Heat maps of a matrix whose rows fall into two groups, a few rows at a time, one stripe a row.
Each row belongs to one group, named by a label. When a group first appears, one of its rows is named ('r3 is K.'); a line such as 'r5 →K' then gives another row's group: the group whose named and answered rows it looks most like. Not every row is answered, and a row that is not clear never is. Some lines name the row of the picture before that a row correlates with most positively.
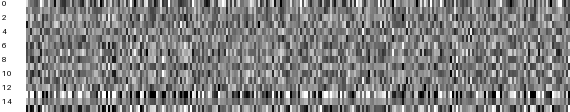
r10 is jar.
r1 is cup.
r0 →cup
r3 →cup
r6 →jar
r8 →jar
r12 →cup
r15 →jar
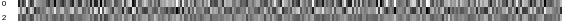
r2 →jar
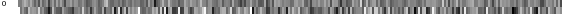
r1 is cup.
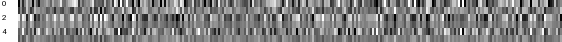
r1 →jar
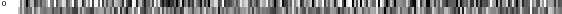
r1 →cup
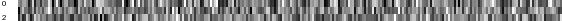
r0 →cup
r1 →cup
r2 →jar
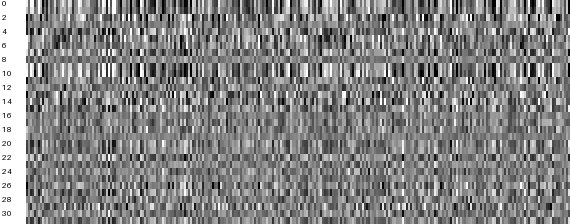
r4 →jar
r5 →cup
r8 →jar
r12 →cup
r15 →jar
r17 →cup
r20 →jar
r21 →jar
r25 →jar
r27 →jar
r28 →cup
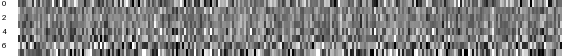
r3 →jar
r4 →cup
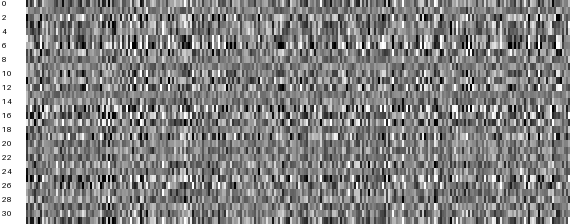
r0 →jar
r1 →cup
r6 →cup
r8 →jar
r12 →cup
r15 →cup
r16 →jar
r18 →jar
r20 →jar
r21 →cup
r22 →jar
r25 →jar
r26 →cup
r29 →jar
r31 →jar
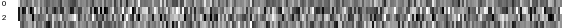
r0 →cup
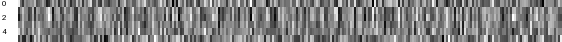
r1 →cup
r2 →cup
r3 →cup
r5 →jar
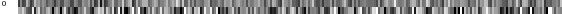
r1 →cup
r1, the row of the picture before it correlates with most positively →3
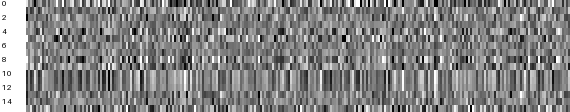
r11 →jar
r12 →jar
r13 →cup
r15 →cup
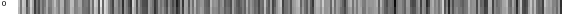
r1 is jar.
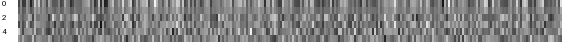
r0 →jar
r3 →jar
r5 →cup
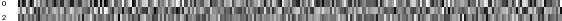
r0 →jar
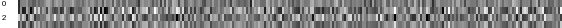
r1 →jar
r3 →jar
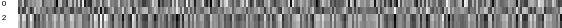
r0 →cup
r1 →jar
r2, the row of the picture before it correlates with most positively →2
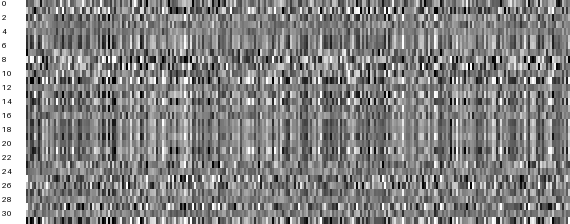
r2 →jar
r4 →jar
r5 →jar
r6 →jar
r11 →jar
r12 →cup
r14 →jar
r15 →jar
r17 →jar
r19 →jar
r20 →jar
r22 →jar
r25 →cup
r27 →jar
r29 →cup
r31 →jar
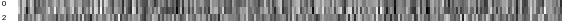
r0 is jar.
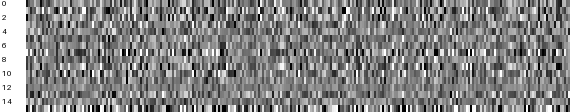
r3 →cup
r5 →jar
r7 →cup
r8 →jar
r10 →cup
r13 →jar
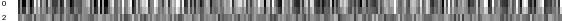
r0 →jar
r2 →cup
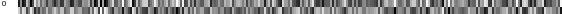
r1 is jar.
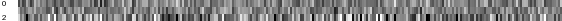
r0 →jar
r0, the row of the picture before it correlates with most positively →0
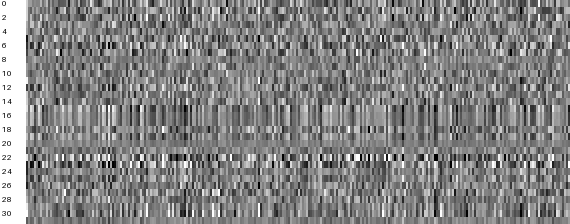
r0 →cup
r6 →jar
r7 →cup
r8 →jar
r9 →cup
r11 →cup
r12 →jar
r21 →jar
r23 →jar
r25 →jar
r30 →cup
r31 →jar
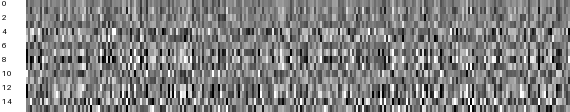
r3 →jar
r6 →jar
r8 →jar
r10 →cup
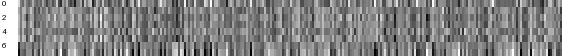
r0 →cup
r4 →cup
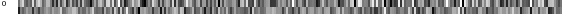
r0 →cup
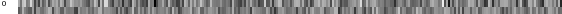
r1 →cup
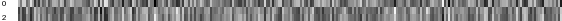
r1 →jar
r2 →jar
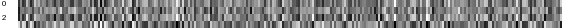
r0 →jar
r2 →jar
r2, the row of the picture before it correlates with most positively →1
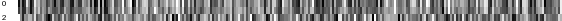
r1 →jar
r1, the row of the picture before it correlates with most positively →0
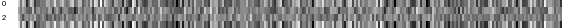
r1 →cup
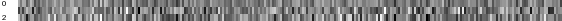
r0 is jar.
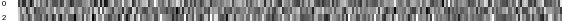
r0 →jar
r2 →cup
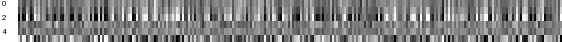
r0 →jar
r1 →jar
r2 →jar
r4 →jar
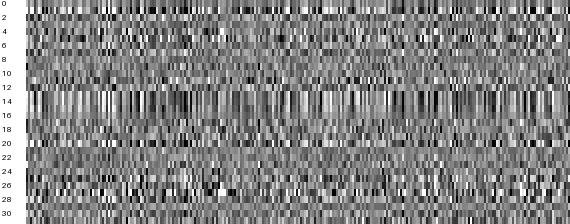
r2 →jar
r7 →jar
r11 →jar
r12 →jar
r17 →cup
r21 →jar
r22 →jar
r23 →cup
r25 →jar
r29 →jar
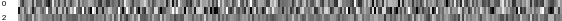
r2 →cup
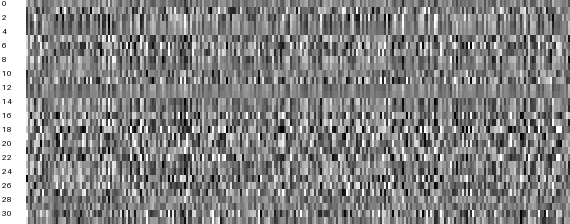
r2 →jar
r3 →jar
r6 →cup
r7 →cup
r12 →jar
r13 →jar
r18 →cup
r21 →jar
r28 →jar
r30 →cup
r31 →cup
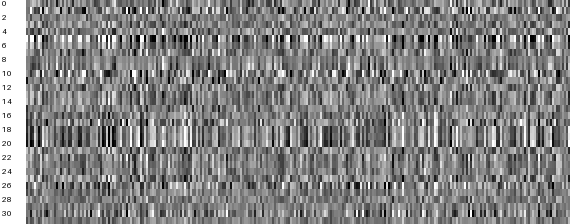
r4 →jar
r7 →cup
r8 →jar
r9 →jar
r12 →cup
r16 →jar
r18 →jar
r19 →jar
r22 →cup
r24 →cup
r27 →jar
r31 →jar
